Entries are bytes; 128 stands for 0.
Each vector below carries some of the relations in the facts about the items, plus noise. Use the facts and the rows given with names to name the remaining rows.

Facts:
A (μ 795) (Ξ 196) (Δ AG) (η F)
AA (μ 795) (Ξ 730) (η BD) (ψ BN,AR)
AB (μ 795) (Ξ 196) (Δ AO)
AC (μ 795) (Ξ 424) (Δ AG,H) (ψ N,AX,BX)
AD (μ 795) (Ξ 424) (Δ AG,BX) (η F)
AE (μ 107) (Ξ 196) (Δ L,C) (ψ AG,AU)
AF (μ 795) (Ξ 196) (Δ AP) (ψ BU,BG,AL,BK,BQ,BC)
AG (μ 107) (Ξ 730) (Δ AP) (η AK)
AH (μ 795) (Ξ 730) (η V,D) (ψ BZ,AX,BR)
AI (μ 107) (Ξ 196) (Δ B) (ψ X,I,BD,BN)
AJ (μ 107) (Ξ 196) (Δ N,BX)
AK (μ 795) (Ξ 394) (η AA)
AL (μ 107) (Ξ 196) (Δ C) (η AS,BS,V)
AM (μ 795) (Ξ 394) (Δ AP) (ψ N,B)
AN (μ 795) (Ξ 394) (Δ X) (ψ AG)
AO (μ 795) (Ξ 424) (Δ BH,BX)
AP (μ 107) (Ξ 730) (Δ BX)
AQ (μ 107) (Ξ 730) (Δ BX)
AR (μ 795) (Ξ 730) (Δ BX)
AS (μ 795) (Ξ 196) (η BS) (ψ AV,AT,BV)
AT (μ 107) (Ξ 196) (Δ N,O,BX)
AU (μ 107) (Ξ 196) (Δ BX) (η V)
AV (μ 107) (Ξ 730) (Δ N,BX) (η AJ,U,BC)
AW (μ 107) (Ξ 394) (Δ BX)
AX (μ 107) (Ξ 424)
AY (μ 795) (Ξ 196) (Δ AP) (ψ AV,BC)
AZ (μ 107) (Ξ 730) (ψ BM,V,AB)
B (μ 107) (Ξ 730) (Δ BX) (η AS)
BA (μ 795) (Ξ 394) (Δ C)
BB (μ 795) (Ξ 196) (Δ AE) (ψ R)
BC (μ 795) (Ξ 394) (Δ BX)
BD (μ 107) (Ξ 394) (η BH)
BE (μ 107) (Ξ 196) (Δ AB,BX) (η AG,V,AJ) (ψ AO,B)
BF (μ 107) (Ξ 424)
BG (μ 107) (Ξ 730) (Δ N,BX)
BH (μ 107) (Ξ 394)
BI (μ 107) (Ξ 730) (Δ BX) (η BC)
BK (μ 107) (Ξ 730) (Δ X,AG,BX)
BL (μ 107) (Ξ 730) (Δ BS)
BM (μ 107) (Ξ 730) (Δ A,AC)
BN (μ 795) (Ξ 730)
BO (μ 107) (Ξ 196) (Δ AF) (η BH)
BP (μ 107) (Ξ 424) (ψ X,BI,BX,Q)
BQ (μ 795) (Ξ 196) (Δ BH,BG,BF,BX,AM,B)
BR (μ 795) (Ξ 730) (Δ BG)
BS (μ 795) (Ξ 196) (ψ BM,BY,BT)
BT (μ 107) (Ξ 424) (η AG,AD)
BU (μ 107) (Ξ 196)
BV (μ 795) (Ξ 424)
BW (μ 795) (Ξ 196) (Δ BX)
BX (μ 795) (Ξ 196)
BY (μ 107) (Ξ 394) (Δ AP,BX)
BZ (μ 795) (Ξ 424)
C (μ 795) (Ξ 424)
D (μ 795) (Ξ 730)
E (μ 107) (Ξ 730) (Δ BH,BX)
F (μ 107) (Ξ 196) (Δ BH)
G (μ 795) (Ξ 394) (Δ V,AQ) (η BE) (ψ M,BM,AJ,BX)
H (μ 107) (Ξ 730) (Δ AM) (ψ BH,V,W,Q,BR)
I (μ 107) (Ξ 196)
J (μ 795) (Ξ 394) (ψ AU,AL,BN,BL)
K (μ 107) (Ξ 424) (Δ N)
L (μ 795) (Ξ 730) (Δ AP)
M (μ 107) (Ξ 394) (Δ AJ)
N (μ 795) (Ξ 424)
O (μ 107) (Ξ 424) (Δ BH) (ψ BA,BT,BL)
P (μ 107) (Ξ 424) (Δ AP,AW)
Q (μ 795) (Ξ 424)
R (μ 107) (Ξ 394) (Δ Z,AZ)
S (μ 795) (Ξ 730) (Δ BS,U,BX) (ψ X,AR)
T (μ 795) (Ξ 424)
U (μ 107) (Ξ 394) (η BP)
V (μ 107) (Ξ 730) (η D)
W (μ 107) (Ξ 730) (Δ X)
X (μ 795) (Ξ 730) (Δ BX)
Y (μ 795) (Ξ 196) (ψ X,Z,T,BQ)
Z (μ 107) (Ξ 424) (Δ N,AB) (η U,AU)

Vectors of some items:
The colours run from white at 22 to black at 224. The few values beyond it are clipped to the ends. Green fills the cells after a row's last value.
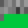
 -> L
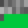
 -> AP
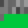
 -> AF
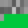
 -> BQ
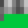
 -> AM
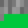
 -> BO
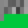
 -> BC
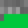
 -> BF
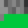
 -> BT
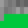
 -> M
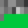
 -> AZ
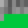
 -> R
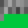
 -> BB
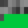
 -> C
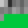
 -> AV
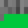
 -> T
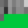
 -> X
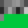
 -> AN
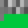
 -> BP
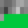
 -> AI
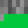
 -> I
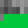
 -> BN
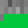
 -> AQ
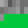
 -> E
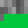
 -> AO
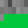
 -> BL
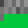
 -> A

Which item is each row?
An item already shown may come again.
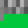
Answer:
BP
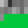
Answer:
AV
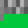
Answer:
BP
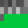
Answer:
BH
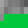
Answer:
M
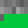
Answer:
V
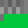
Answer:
U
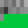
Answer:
AR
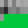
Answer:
S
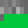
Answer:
V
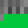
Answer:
AS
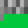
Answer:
BP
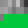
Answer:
BM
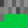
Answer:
A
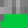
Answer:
H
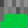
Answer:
A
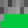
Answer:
AU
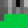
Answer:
N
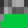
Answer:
AE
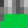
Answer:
AM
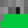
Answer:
BA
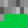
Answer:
BE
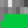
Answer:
G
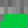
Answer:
AW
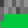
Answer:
A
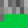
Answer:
B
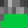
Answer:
BS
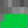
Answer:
AB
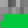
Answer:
BK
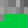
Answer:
BY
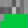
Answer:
BQ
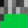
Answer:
BX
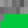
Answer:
BR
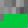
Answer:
P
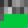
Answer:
AG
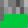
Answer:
B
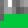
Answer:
AC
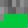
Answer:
BD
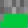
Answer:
BW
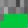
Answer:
AX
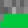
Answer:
BW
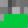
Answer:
AT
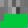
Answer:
AD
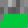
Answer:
AH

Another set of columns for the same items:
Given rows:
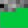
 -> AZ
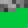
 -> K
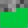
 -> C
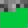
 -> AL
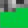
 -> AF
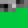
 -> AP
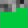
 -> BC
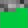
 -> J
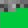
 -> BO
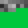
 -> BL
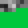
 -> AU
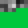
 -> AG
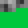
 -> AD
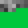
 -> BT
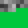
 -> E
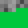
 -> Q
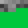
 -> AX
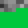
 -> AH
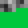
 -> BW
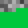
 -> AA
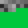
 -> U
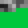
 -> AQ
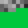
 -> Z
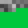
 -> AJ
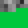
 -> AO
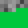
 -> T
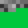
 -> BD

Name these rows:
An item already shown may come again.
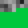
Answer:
BC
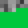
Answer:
BQ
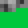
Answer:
AD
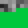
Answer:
BK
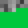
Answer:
BQ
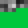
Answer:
AG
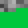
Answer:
BS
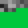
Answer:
AE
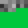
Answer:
BM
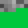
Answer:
G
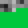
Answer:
X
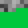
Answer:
AI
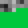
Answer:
X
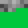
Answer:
BP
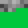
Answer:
BP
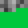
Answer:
A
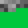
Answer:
BF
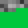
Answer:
J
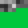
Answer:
BY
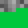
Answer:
BB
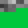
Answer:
AC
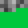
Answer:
A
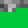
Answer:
O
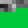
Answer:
AW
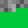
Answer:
AB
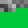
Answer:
AT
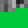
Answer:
L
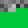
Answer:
BH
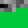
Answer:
B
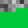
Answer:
S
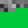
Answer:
M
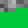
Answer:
BS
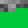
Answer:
BF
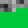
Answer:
X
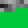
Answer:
BE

